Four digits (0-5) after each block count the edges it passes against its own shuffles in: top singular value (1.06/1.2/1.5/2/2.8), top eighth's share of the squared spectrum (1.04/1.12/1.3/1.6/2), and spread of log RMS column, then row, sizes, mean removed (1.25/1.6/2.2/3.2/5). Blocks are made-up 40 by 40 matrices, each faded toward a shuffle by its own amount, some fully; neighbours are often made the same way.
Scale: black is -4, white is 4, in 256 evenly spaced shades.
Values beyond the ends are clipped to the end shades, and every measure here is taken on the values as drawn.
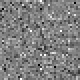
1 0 0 0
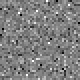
0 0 0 0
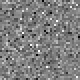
0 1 0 0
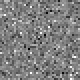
0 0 0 0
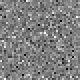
0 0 0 0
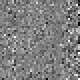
2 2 2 0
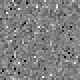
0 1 0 0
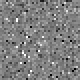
0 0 0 0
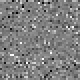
2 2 0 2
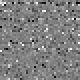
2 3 0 2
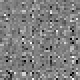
4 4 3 2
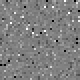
0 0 0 0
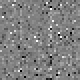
2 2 1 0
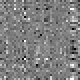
4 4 3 2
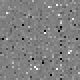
2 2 0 0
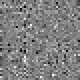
3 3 2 1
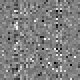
3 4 2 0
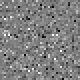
1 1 0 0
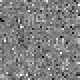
2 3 1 0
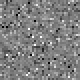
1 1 0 0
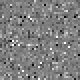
2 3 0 1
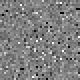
1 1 0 0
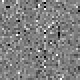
2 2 2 0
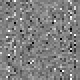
2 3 3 0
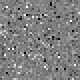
0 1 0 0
